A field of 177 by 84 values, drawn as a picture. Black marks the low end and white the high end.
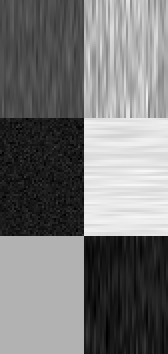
The table splits into 3 rows of 2 panels. Panel 1,1: low, streaked downward, faint in contrast. Panel 1,2: high, streaked downward. Panel 2,1: very low, fine-grained, faint in contrast. Panel 2,2: very high, streaked across, faint in contrast. Panel 3,1: high, flat. Panel 3,2: very low, streaked downward, faint in contrast.
